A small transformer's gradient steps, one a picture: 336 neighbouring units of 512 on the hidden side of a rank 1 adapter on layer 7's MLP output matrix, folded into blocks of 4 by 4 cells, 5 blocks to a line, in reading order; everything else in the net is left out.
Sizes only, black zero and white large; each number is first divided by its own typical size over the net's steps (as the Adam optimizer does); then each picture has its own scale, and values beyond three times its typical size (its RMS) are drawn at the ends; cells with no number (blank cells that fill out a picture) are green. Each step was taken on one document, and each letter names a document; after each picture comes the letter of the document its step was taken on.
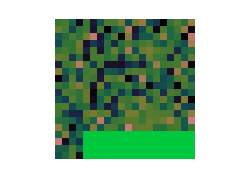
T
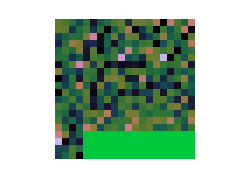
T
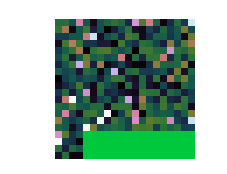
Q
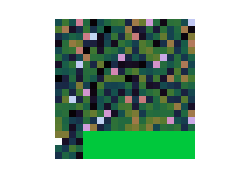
T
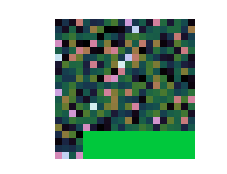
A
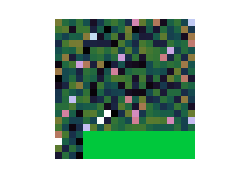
Q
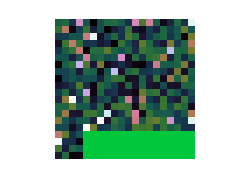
Q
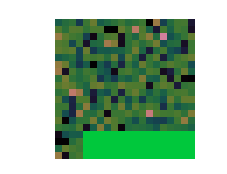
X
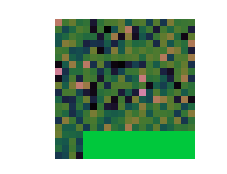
T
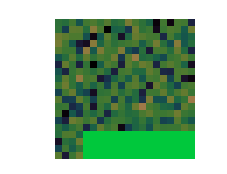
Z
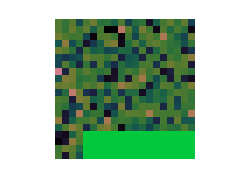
X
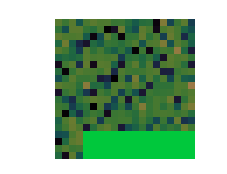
Z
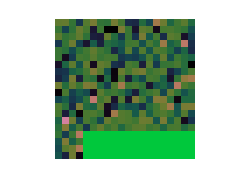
A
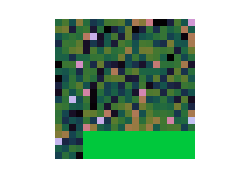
T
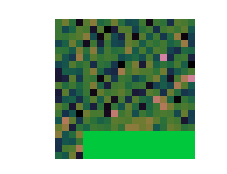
A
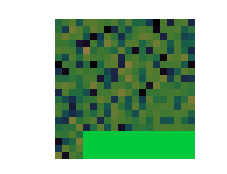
Z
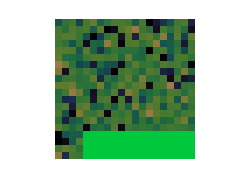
X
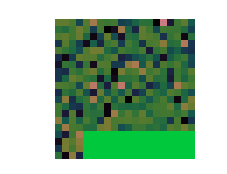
Z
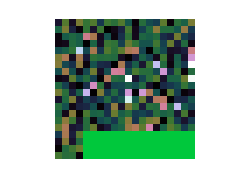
A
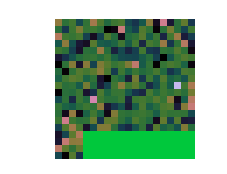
Z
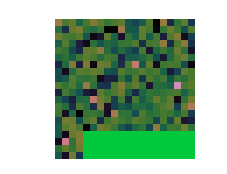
Z
